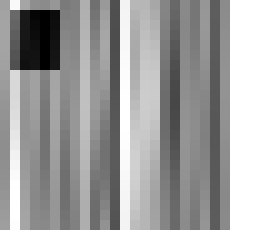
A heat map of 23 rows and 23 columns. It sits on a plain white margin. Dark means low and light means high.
In the top left lies a patch that is lower than the rest. The grain runs up and down. The top left is the ninth with the lowest average.
